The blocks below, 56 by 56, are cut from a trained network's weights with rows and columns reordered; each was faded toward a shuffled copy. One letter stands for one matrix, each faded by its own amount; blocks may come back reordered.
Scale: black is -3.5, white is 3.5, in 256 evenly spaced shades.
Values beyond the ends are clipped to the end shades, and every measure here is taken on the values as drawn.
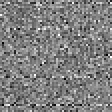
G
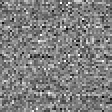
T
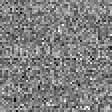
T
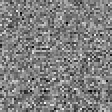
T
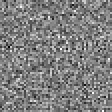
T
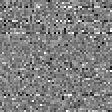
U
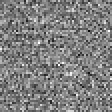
T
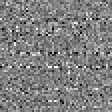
U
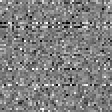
U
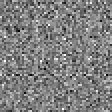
G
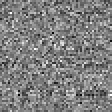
G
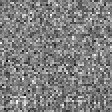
T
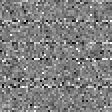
U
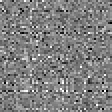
U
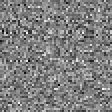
G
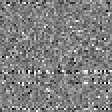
U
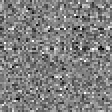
G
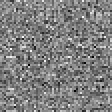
T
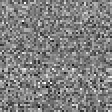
T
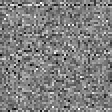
G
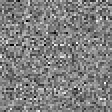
G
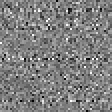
U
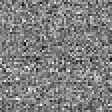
T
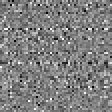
U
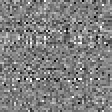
U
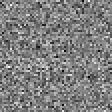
T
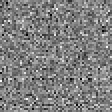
G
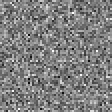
T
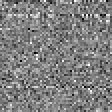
G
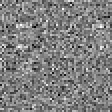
G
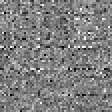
U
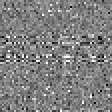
U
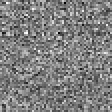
T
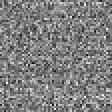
T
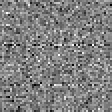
G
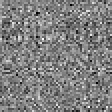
G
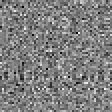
G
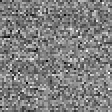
T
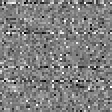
U
